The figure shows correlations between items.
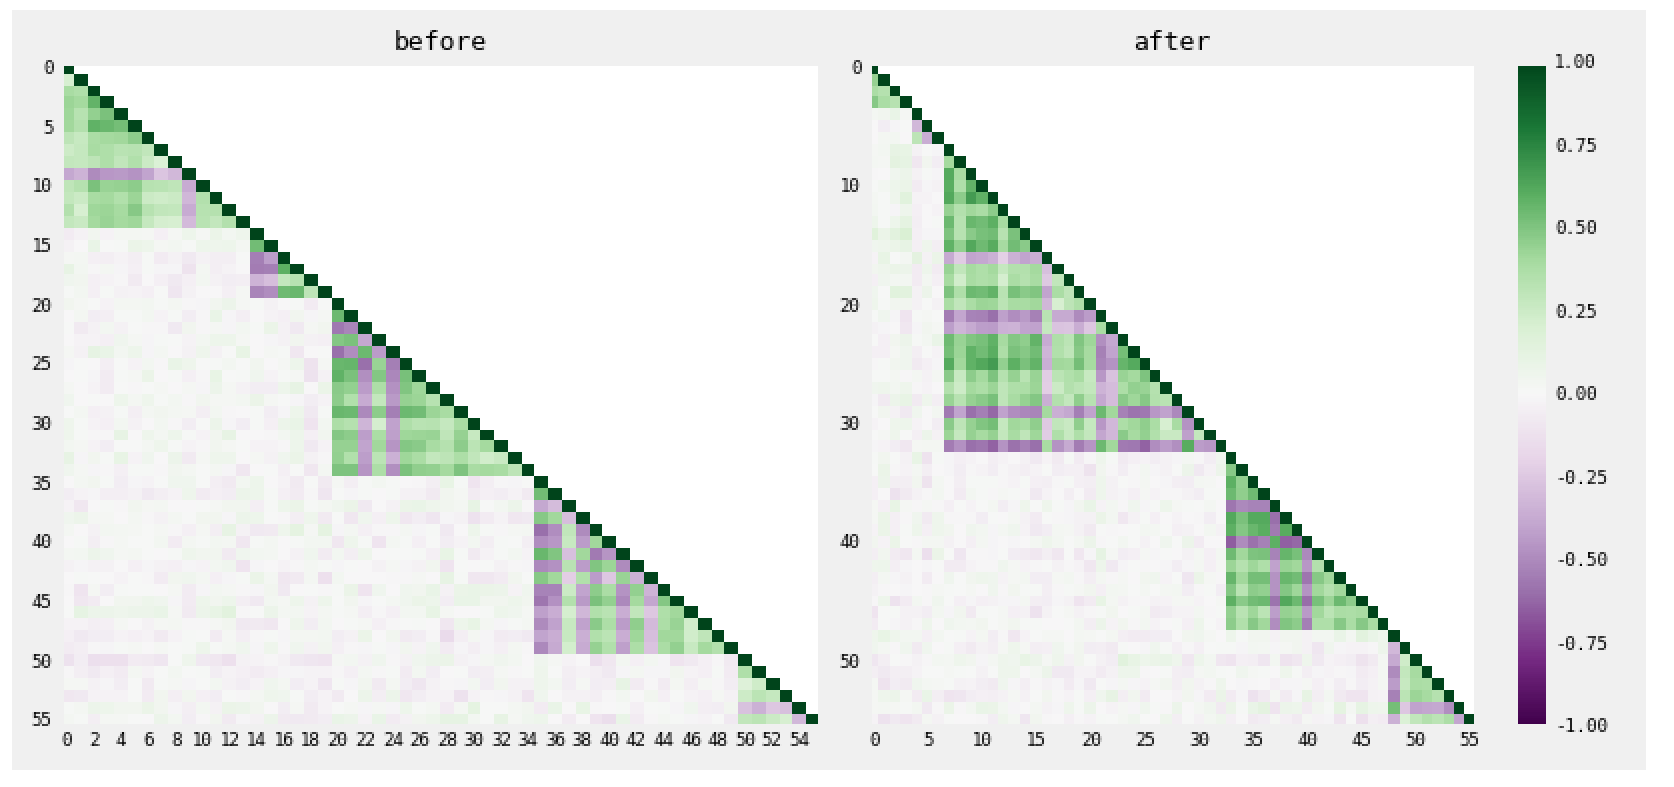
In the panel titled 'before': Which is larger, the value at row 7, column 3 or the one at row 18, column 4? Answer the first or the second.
the first
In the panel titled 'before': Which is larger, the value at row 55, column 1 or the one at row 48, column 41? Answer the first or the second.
the first
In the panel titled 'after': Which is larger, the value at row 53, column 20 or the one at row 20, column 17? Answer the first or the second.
the second
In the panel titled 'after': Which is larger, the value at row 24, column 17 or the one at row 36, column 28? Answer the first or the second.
the first
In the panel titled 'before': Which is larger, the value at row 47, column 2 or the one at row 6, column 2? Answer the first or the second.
the second
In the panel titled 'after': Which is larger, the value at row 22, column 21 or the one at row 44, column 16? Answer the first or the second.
the first
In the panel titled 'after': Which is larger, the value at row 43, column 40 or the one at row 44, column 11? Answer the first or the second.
the second
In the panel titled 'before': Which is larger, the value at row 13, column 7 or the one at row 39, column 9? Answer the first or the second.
the first
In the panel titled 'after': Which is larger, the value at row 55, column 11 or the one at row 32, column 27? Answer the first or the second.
the first
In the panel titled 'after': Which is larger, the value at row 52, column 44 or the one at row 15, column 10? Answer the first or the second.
the second
